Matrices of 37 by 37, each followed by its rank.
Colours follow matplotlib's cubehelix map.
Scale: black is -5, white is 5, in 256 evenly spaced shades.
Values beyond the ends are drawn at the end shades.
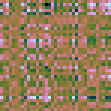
three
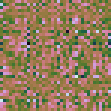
five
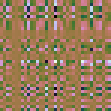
two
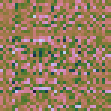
five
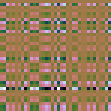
one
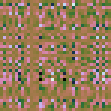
three
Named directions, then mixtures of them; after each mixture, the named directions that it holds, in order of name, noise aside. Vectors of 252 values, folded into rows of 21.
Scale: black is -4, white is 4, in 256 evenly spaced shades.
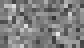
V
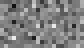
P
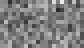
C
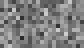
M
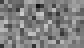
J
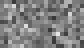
V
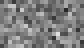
J, V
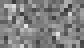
V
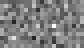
P, V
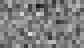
C, J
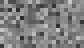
J, M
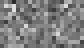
M, V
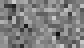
V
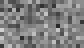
J, M
